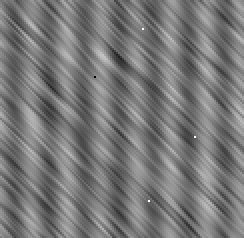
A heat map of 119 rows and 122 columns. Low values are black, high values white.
Seam: none. Lone odd cells: 4, 3 higher and 1 lower than their neighbours. Slope: none. Stripes: upright, repeating 7 times. Histogram: bell-shaped.
